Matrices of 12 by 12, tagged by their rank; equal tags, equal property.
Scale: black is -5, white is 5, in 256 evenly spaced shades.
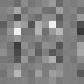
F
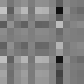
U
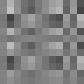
U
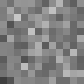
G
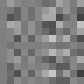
F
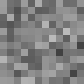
G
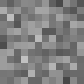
G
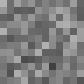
G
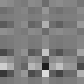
U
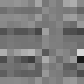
F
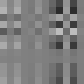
U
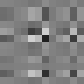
U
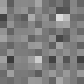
F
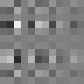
U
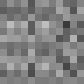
F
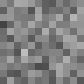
G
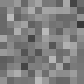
G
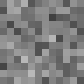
G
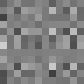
F
